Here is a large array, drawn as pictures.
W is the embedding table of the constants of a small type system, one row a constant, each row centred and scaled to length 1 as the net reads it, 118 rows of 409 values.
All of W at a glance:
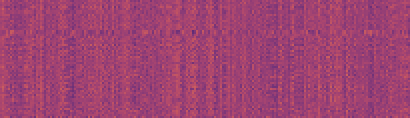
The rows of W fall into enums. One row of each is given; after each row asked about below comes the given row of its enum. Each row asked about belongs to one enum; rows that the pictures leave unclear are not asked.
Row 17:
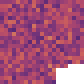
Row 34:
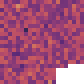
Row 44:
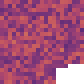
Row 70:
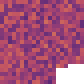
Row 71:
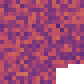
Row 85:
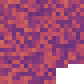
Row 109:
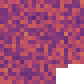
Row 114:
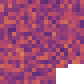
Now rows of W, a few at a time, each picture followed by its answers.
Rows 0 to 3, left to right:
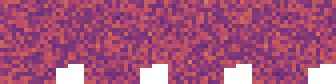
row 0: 85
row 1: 109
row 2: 71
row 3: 109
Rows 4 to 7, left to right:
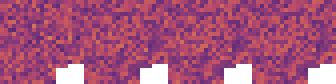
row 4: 17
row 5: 44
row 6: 44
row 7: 44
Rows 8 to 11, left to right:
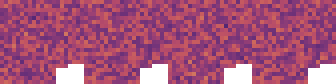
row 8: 109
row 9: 85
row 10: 71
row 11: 85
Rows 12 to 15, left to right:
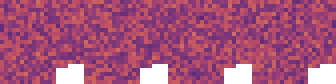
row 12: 71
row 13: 85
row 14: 109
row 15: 70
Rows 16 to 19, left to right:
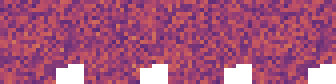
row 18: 70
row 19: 44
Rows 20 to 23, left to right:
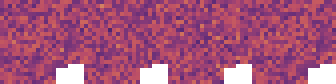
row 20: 44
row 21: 34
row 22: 17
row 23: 44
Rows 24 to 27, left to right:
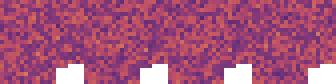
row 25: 44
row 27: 109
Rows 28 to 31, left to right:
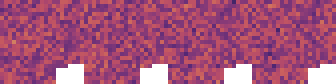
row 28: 44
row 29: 70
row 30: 34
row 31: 34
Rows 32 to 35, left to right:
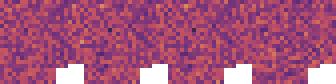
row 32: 34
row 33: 34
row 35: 114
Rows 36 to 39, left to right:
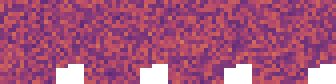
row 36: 70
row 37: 109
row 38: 44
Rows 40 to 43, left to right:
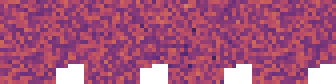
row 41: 71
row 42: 34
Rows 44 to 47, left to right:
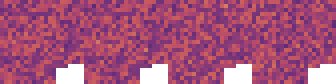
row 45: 44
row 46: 71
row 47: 70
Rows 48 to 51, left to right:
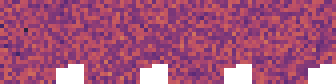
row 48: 34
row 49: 71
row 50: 109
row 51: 44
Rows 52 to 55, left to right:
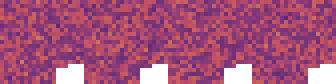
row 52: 71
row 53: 44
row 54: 85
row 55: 109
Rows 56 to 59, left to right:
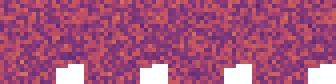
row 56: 71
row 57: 71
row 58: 109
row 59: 71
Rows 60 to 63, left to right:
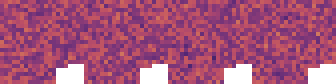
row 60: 85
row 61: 71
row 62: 34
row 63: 109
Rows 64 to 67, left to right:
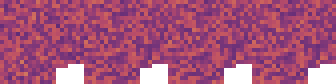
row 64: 71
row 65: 85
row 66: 85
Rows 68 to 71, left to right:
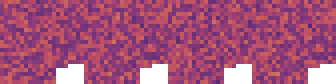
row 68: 85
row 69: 71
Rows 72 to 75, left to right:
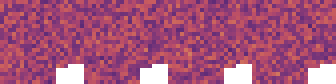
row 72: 70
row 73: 44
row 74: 114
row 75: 71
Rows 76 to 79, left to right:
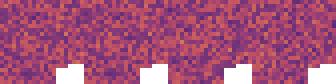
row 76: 109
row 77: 109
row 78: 44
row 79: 70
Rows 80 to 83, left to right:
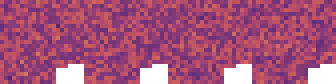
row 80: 71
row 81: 85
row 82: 109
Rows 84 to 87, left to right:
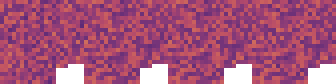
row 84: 70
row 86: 85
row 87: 85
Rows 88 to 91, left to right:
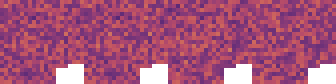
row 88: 109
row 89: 109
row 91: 85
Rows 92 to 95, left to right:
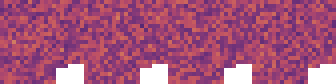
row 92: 44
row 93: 71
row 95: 70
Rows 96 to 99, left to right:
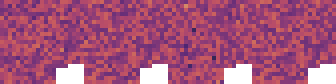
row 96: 44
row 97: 85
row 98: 34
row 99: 85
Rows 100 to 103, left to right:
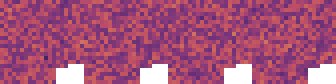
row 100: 34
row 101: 85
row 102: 109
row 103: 44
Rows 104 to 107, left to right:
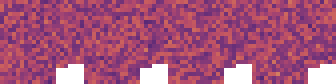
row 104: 70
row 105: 44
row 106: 85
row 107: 71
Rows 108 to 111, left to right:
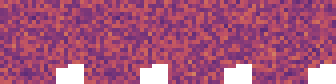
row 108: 109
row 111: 114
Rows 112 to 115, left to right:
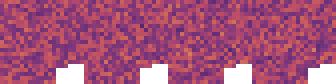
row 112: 85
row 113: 71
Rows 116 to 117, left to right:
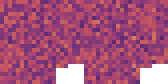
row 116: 70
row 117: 17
